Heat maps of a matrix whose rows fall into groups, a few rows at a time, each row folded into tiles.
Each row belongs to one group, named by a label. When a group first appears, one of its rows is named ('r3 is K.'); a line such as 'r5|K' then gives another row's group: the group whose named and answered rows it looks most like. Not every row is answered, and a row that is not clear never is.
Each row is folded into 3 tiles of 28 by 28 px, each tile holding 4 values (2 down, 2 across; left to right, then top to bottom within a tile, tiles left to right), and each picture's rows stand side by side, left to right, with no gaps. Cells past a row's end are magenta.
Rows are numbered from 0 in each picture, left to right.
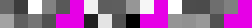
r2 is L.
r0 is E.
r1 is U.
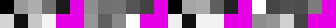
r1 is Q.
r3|L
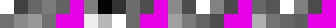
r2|E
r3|E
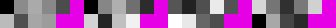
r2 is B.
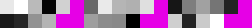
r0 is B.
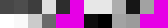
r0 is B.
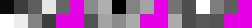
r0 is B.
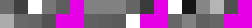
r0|E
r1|Q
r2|L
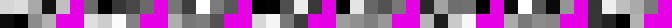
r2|E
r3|B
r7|Q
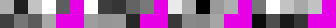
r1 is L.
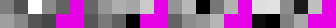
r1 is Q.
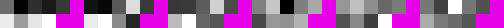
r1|B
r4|Q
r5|E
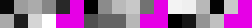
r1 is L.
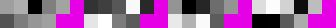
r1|B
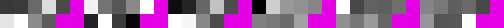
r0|B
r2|B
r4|L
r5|Q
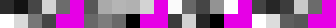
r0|B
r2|U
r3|B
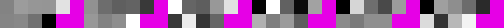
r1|Q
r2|U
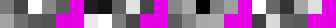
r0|E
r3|U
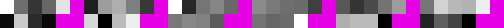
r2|L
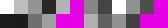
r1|E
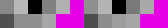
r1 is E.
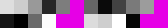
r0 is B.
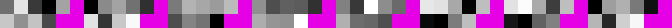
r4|E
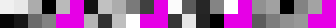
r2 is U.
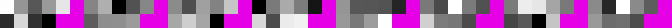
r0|U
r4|Q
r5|E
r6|Q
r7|E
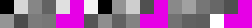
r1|L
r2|Q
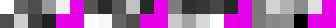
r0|U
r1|B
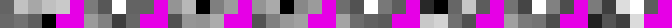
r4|E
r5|B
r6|E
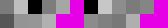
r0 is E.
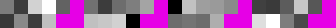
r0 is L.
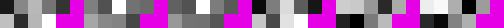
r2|E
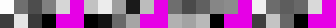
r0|U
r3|U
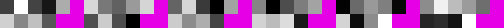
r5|Q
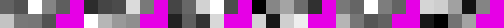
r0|E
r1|B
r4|E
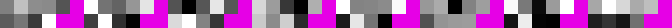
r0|Q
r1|U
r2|B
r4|U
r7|Q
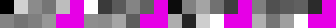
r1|L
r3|Q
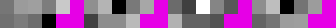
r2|E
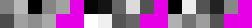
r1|B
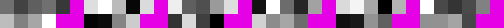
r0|Q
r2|U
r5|L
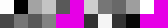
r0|L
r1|U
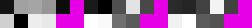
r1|B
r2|B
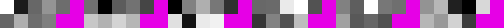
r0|L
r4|E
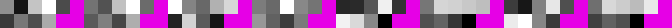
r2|U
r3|E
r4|B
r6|B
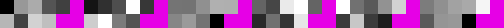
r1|B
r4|U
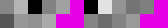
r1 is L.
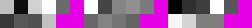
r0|L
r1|L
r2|B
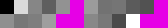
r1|Q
